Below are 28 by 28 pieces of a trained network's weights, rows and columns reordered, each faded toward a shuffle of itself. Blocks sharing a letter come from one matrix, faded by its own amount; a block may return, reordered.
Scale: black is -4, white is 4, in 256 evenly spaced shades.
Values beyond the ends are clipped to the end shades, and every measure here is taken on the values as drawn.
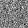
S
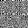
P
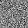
S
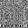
P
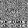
P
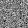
S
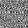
P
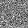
S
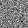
P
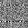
P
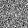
S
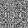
P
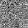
P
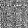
P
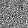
P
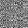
P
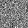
S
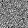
S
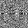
P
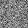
S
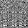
P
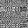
P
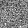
S
